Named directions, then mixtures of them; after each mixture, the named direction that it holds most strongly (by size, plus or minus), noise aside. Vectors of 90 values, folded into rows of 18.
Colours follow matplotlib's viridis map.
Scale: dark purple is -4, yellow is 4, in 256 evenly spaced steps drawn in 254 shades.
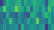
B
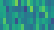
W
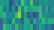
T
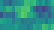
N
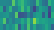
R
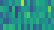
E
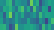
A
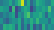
E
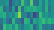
T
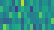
E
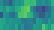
N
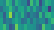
A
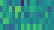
E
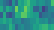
N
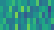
R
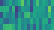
E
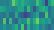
R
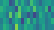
T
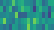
R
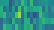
T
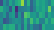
E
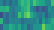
N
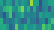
A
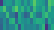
B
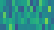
A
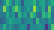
B
